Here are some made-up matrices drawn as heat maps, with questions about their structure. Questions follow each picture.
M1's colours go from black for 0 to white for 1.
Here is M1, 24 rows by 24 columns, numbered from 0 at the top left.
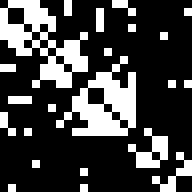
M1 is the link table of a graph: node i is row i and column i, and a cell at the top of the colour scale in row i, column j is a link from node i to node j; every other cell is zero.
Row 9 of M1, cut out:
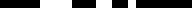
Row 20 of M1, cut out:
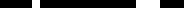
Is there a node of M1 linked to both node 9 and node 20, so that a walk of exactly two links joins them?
no
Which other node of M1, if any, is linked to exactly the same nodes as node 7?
none
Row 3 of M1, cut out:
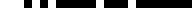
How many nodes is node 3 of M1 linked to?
7
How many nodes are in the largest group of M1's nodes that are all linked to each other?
5
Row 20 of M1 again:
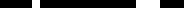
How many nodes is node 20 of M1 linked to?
5
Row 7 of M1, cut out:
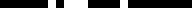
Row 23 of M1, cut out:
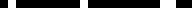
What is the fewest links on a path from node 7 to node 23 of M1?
2
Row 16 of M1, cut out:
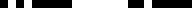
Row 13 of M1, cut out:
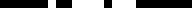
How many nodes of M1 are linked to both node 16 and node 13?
6
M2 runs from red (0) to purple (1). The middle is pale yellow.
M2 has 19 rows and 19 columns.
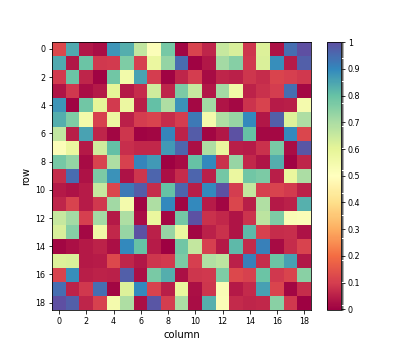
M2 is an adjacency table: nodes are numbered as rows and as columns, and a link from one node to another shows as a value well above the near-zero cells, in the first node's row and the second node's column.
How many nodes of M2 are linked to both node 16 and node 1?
6
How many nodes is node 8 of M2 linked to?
9
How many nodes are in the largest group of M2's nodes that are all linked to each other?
5
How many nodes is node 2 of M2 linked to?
4
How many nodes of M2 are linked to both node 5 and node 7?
7
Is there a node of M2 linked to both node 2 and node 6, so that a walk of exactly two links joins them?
no
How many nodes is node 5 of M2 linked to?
12
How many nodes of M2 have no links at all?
0
